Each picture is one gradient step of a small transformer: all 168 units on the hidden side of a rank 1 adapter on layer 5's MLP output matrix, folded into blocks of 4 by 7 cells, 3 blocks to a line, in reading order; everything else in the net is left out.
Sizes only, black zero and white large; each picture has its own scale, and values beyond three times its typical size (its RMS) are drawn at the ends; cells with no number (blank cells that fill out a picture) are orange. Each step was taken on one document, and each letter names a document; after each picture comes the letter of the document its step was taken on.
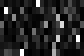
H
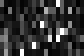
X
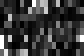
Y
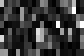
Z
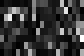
Z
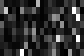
H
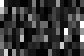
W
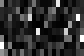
W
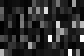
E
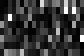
W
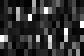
X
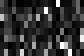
X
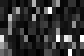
E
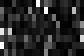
Y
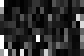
E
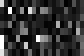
Z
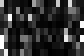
W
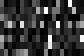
E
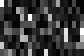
W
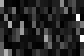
Z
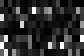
X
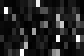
H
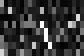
E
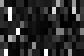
Y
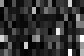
H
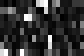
Y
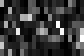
Z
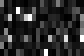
W
